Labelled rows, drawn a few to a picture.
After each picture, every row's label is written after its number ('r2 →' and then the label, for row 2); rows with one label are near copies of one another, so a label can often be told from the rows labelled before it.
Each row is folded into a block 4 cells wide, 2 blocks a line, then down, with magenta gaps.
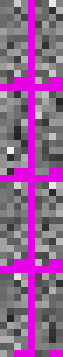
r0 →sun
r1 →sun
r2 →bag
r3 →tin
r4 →sun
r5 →sun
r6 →sun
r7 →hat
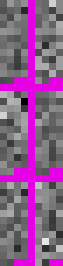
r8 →hat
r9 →sun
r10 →tin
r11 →hat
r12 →hat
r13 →bag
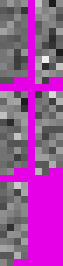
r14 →hat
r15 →bag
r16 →tin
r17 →sun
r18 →sun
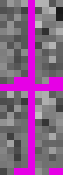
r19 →hat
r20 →tin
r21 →hat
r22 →tin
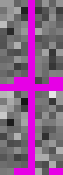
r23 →tin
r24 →hat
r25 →tin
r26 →sun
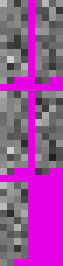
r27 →bag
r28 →hat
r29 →bag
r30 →hat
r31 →tin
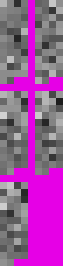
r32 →bag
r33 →sun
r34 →tin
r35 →tin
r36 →tin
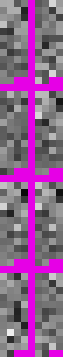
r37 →tin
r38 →sun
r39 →hat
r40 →tin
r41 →tin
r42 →tin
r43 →bag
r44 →sun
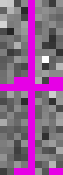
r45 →tin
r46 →bag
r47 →hat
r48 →sun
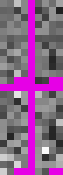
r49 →sun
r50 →hat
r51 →sun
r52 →bag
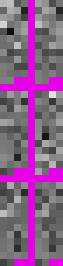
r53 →tin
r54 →tin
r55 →hat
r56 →sun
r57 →hat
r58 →hat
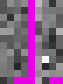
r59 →hat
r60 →bag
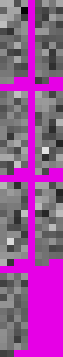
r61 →tin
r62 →hat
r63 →sun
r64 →bag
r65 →bag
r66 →tin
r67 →hat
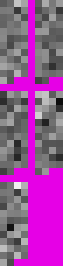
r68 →sun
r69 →hat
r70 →hat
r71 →tin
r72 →sun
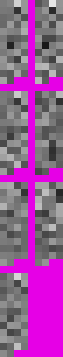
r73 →sun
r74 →sun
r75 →sun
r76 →hat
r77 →tin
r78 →tin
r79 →sun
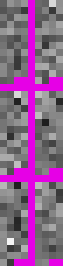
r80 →hat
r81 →sun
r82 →sun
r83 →tin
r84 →bag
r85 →tin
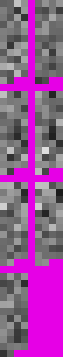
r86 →sun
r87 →hat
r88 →bag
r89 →bag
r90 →tin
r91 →tin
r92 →hat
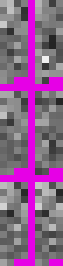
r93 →tin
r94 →bag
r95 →tin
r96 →hat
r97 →tin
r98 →tin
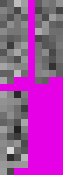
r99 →sun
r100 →hat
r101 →bag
